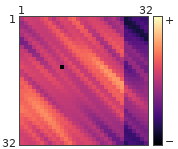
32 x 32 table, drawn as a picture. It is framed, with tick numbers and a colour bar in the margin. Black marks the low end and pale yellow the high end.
A single lone cell is far lower than the cells round it. Overall the values sit about 50% of the way up the scale. The left part is higher, up to a seam about 80% of the way across.
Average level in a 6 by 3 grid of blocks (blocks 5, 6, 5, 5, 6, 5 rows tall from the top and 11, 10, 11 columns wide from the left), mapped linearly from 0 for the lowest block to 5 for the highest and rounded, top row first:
3 4 0
3 4 2
3 4 2
4 3 3
5 2 2
4 3 0
